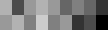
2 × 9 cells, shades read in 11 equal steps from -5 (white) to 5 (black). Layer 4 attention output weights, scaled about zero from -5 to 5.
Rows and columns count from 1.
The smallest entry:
-3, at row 2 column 4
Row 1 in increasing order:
-2 -2 -1 -1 0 1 1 2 3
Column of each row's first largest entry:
9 9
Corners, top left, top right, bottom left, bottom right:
-2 3 -1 5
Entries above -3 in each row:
9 8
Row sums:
1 3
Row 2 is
-1 -2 0 -3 0 -1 3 2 5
